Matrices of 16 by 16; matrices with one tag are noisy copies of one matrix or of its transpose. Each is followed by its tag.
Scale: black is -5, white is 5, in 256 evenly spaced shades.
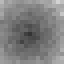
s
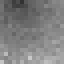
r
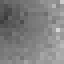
r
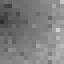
r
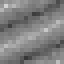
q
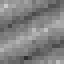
q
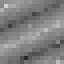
q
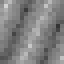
q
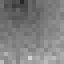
r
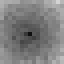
s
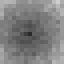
s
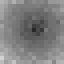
s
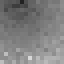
r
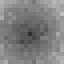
s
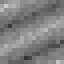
q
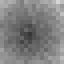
s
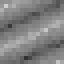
q
